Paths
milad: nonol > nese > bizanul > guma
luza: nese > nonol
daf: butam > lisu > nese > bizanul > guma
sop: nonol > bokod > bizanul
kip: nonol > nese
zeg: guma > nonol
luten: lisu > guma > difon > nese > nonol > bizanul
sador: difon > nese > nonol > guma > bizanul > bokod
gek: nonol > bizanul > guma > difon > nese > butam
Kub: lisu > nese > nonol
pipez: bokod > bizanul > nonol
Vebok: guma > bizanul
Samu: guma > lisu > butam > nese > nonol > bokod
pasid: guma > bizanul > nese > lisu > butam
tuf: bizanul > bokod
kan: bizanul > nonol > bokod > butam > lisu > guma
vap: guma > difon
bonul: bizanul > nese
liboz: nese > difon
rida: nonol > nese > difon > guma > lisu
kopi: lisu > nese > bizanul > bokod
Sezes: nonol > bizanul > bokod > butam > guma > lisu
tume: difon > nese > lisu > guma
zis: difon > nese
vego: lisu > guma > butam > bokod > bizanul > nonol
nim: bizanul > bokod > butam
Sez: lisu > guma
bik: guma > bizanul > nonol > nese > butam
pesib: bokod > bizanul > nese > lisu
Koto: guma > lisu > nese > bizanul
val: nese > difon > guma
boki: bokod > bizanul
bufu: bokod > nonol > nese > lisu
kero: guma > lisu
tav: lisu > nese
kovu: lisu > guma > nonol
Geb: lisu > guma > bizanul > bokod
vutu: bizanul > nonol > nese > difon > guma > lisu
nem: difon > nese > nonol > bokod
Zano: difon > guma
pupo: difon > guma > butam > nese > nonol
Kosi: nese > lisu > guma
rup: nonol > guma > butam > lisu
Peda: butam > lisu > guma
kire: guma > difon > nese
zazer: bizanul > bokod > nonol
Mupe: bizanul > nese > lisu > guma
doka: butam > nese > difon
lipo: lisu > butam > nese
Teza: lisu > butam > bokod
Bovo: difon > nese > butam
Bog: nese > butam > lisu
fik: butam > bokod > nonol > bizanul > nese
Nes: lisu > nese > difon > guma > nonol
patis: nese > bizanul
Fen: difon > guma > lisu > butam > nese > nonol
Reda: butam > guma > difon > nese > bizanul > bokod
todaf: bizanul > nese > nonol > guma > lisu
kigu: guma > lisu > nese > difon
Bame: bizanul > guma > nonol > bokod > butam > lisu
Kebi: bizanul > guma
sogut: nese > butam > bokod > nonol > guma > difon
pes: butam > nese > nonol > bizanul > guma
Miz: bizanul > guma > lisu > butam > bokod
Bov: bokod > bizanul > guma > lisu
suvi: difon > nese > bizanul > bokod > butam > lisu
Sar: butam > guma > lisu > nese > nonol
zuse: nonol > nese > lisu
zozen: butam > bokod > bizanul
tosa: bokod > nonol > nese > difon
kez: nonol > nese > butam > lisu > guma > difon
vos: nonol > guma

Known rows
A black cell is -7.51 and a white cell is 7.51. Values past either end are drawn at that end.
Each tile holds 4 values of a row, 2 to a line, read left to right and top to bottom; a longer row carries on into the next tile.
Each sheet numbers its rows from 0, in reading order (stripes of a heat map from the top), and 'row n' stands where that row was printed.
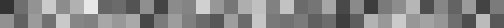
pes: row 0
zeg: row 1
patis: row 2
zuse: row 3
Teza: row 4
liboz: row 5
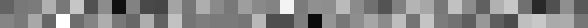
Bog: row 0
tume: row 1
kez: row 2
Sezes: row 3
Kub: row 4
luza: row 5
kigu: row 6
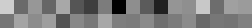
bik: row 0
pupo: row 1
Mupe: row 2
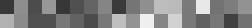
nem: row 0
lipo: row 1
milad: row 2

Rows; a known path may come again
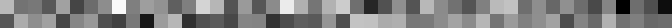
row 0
Vebok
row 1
kan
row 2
tosa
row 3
pesib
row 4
kigu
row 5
Kub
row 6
rup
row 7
Zano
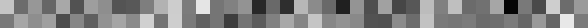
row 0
bik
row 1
tav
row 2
milad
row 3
Reda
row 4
suvi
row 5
zuse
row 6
doka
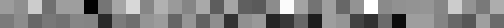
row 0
Mupe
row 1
fik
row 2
Kebi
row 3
pipez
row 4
zazer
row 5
patis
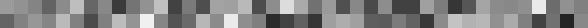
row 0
kopi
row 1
lipo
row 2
daf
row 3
boki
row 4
sador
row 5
vego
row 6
vutu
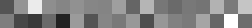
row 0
tuf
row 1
Miz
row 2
Bog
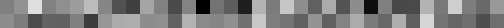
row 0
bonul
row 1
Geb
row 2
Fen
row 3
luza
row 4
tume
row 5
kip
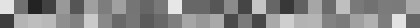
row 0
kero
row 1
rida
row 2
zeg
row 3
Samu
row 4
Kosi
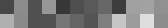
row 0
nem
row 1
Sar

